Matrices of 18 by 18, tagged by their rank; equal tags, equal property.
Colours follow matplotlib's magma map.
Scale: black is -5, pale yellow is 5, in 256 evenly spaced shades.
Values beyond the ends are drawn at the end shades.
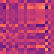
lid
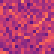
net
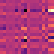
lid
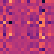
lid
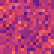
net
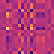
lid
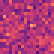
net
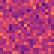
net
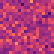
net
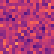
net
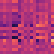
lid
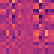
lid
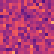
net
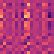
lid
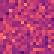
net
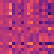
lid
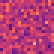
net
